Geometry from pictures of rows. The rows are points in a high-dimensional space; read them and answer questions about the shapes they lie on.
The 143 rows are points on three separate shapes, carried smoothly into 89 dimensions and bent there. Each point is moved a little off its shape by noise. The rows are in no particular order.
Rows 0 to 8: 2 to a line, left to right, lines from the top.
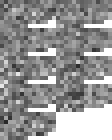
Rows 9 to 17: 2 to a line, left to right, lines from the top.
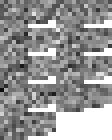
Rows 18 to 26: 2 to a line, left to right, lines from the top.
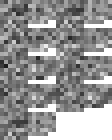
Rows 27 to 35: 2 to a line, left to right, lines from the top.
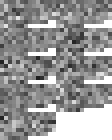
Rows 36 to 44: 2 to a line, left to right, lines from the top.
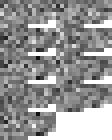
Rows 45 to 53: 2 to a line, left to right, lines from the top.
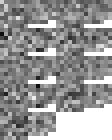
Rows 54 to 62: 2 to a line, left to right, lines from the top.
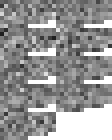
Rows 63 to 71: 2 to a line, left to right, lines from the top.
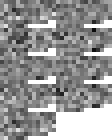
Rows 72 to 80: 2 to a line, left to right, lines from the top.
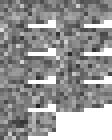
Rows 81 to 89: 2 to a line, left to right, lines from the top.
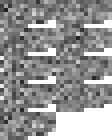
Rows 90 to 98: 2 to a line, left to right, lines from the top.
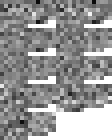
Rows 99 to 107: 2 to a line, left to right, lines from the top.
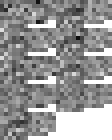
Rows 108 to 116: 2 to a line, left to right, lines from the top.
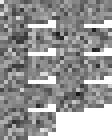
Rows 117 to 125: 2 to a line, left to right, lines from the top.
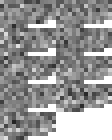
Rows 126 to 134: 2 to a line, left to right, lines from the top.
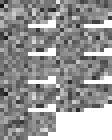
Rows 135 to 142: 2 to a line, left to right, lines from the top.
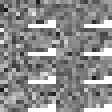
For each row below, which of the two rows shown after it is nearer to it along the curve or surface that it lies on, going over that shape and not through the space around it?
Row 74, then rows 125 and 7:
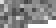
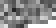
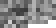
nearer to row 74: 125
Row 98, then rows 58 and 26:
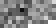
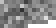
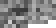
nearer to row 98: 26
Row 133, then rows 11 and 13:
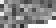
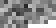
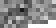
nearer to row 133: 13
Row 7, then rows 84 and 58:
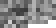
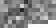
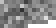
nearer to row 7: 84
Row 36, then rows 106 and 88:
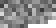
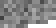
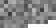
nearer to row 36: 106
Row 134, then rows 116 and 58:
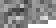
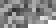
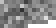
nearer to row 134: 58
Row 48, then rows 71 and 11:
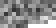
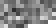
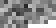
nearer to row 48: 71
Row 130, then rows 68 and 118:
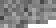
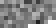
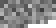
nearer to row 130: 118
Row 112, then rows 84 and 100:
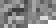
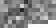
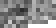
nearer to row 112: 84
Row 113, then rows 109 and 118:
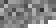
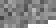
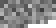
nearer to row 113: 109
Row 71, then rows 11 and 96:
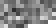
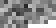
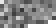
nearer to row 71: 96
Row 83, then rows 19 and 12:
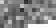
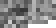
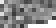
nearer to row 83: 12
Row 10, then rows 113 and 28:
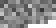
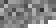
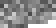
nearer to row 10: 28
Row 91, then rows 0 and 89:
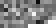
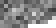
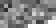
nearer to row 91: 89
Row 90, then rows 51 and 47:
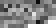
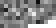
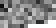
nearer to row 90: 47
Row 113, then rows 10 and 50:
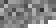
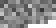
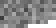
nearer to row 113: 50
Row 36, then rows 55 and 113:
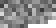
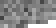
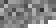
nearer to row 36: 55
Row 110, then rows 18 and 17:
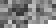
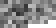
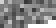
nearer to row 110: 18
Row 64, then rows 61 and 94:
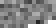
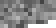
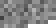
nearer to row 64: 61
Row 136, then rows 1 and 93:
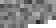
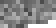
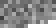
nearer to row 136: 1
